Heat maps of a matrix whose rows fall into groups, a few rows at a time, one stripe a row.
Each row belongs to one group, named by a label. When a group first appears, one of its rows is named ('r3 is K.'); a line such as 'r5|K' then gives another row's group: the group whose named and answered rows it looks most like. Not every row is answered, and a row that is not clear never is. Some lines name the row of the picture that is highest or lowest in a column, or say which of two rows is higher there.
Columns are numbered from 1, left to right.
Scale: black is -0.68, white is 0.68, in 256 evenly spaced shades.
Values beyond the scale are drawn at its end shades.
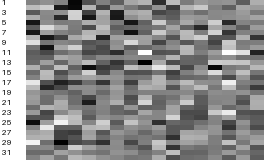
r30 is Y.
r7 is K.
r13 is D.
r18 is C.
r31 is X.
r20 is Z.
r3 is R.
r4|R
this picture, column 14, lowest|14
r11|R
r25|R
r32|Y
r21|Z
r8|C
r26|Y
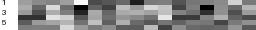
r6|Y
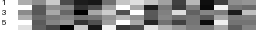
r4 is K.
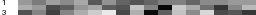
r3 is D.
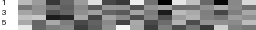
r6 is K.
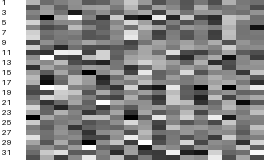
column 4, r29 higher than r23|No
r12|Y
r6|C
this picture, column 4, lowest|3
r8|K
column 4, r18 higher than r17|No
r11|X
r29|Z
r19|X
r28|K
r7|K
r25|K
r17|C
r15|Z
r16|C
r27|Z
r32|D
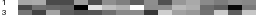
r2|Z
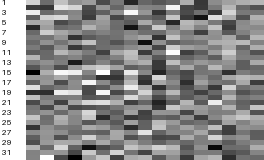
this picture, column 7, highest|31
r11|X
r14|D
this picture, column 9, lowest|9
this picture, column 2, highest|32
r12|K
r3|K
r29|R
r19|X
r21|D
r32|Y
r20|K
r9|D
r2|X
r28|D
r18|K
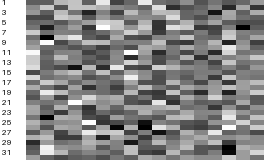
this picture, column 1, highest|11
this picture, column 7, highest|14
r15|R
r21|Y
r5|D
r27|D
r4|X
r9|Y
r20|D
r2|Y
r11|K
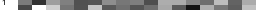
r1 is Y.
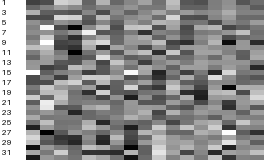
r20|Z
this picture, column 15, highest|27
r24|K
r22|Y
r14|C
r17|X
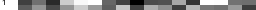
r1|D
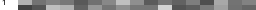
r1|K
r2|X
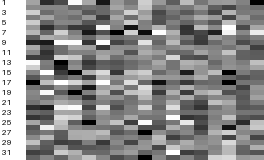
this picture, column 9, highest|25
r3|K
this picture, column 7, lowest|7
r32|D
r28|Y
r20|Z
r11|C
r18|Z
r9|X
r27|D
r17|R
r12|X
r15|Y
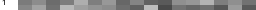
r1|D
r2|Y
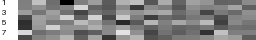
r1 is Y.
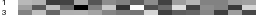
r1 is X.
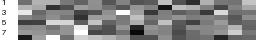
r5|X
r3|K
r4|Z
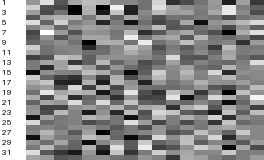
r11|K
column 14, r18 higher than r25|Yes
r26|D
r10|K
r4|R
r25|K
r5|Z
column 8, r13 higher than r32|Yes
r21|R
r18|R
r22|C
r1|Y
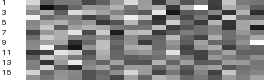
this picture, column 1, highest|4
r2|C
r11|X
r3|Y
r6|Y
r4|K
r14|Y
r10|Y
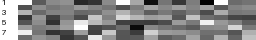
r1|K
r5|D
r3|K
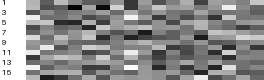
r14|K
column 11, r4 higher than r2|No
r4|K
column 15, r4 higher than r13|Yes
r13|D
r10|Y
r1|Z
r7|D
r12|R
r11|K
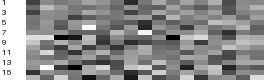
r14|Y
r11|Y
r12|C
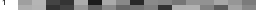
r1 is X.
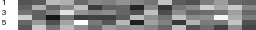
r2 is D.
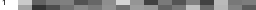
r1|K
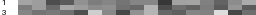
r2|Y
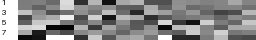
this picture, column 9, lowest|3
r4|R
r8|X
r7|C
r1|R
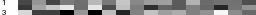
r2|R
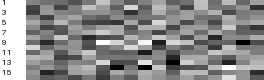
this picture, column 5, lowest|8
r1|C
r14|D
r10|K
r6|C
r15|C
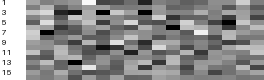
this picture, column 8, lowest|11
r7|C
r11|Z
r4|Y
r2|Y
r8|K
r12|X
